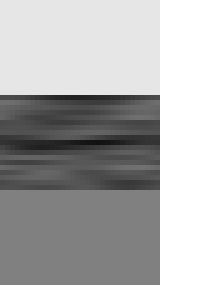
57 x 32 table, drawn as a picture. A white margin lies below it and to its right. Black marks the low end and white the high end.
The table splits into 3 rows of 1 panel. Panel 1,1: very high, flat. Panel 2,1: low, streaked across. Panel 3,1: middling, flat.
